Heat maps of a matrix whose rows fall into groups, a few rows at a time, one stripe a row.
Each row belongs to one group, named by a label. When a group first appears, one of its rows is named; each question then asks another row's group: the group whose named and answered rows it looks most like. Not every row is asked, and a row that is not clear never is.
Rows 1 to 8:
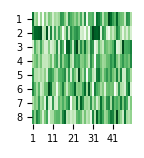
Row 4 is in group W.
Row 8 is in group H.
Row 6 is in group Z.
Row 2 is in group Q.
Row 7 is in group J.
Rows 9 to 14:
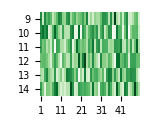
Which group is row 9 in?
Q
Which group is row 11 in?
Z
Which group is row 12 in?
H
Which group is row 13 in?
J
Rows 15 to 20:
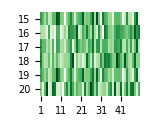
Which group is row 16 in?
W
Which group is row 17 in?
Z
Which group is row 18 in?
H
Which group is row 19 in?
Z
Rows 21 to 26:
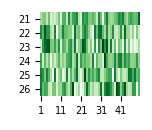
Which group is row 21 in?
W
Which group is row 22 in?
Q
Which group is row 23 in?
Q
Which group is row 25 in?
J
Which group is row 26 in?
H
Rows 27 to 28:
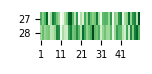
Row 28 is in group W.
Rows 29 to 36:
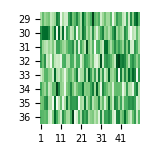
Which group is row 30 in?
Q
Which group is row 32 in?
H
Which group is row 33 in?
J
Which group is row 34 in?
Z
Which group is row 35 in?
J
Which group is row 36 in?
H
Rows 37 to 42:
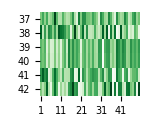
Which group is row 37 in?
H
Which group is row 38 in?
Q
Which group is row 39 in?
W
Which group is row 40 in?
W
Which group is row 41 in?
H
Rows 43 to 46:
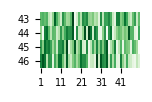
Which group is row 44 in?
J
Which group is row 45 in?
Q
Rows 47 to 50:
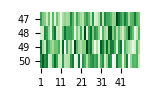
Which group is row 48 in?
J
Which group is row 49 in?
Q
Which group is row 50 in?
H
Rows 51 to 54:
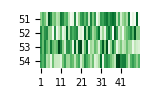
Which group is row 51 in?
Q
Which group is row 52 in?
J
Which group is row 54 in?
H
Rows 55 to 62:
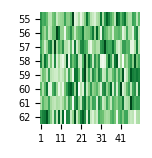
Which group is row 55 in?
H
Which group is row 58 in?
J
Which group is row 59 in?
W
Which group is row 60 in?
J
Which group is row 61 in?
W
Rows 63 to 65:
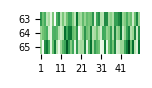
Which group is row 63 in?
Z
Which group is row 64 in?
J
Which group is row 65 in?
J
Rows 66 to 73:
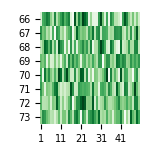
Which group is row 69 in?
W
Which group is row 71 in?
H
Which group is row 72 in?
Z
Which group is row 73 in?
W
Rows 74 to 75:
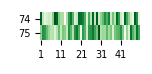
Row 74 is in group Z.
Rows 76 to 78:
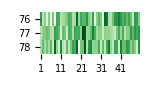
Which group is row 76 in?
Z
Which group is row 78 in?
J
